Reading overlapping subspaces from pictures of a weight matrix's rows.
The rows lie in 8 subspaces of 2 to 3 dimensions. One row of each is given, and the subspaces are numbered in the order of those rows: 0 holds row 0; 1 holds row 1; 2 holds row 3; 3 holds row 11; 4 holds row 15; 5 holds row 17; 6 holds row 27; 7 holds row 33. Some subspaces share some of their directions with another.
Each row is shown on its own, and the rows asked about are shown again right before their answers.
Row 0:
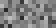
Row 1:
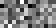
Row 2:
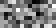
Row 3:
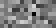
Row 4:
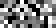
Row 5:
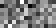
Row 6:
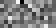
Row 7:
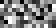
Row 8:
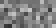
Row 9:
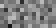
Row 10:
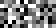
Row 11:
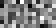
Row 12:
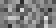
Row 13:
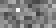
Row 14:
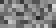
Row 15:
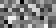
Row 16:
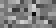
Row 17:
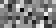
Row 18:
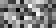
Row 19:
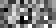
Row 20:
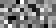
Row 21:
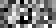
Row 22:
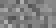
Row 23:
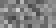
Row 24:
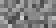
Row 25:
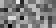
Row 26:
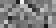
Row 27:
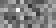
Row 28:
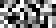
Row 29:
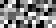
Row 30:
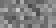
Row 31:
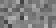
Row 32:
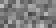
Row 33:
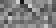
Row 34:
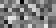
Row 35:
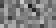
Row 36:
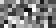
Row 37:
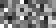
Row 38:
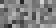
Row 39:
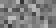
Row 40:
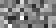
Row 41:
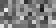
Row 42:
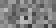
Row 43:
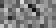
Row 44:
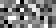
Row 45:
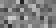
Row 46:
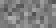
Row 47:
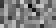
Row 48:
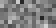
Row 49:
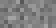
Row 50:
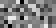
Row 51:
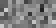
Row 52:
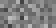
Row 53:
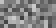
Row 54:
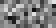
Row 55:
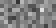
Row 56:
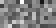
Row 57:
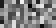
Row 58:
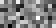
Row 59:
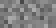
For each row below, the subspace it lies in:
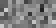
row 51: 0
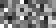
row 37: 0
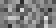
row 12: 5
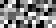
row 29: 5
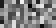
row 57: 3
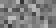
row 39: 2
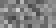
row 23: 6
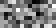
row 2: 6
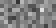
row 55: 0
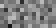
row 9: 7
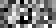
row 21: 2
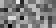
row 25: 4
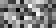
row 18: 6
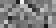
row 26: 7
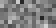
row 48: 3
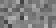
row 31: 3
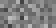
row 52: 2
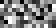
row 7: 4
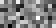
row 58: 4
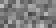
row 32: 5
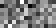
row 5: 1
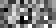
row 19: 2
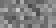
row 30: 6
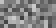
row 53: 7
